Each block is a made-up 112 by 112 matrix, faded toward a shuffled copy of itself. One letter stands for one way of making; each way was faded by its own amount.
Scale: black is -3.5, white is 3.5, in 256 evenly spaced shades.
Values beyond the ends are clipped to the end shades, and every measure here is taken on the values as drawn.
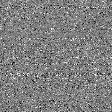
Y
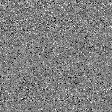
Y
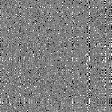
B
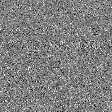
Y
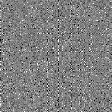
B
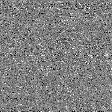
Y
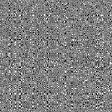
B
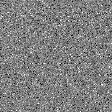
Y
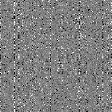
B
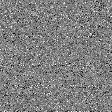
Y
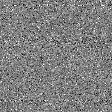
Y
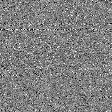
Y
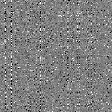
B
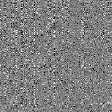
B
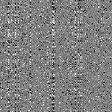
B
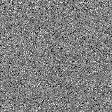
Y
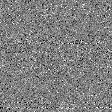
Y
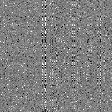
B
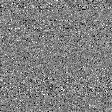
Y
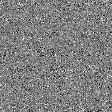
Y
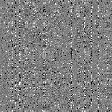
B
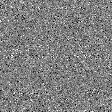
Y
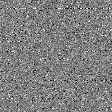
Y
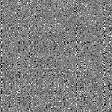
B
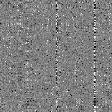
B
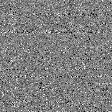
Y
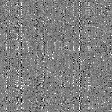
B
